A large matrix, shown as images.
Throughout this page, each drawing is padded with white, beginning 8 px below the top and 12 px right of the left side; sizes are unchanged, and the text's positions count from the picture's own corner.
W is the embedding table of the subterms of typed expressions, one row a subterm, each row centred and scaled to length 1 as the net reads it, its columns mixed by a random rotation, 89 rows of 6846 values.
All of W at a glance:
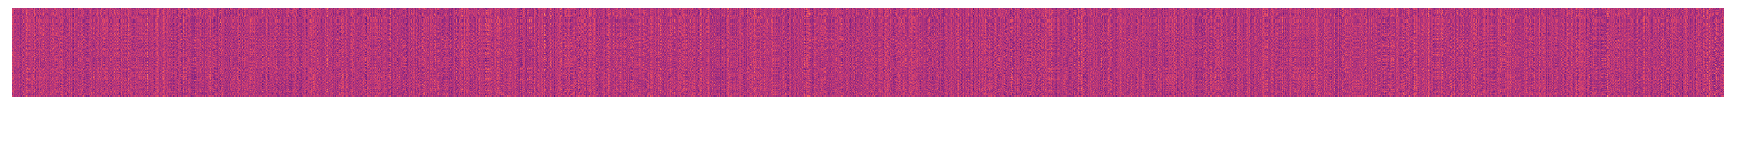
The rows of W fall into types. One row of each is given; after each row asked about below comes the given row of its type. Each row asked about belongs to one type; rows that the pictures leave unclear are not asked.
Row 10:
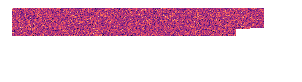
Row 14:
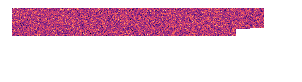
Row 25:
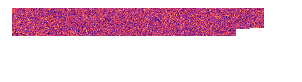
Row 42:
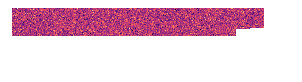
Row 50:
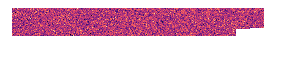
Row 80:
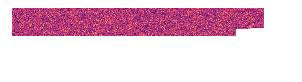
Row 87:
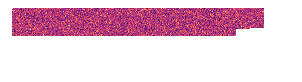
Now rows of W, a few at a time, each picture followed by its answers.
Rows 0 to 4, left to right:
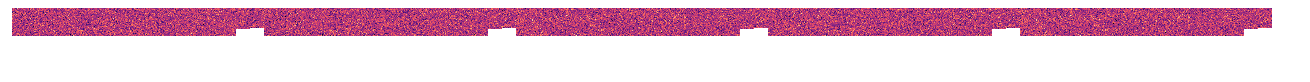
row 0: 50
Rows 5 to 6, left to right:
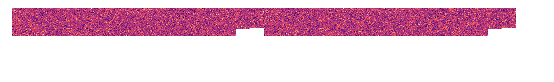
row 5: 87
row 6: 87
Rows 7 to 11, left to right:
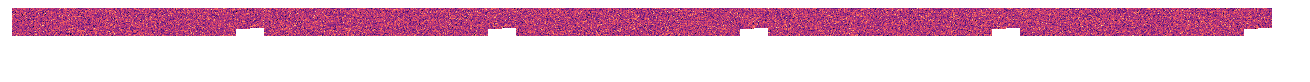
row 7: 50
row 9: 80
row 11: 14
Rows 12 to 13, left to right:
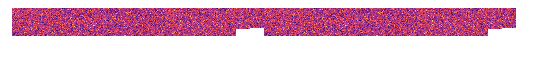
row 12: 14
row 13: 14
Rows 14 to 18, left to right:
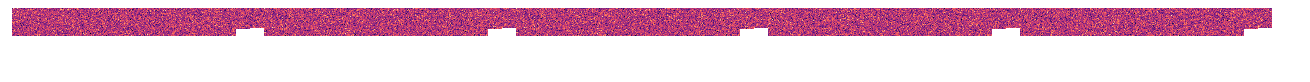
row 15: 10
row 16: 10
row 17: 14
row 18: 87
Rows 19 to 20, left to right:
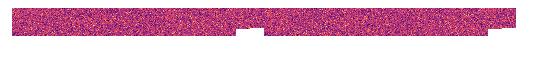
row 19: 14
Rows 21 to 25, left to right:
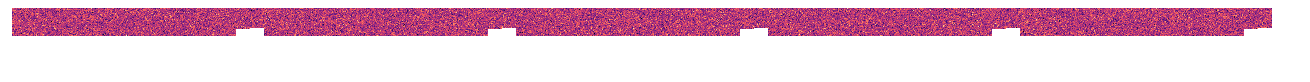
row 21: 10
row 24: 87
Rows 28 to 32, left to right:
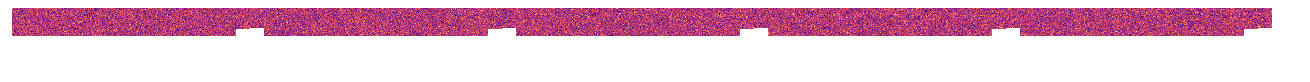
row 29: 42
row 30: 10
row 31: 10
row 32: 87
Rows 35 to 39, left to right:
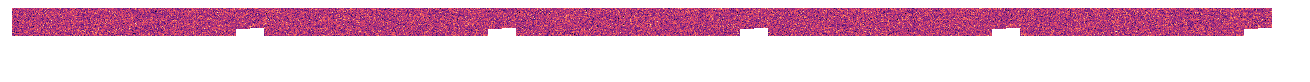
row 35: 80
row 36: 14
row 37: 50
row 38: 25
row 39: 87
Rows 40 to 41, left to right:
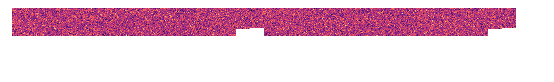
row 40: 10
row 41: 14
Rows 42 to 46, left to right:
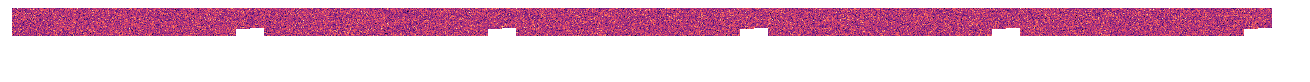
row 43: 80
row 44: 10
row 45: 14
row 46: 10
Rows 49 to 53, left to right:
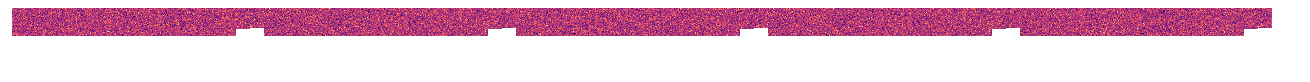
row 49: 87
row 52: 50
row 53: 80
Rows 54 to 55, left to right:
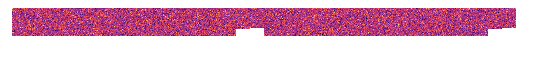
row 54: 10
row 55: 50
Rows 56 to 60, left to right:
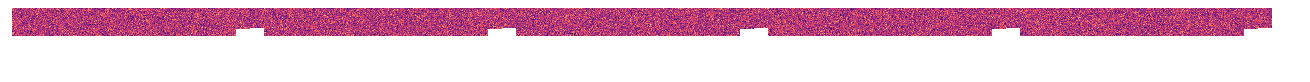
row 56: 10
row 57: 10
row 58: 50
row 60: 14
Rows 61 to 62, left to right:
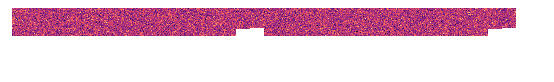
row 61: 14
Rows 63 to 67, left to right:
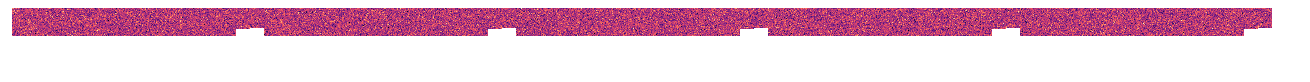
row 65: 42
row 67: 80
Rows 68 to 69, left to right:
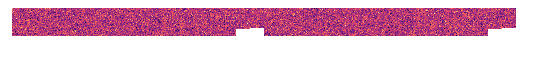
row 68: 25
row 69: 25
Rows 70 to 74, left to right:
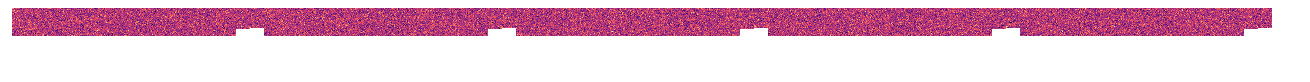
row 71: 14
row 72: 87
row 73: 80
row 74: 50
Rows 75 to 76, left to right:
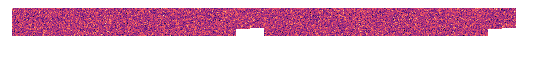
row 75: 87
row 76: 25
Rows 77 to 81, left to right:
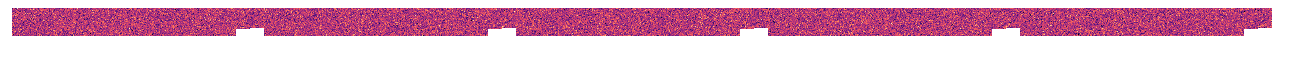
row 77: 42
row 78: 87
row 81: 50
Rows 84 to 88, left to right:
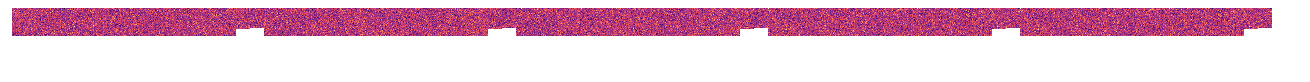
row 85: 42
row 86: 42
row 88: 87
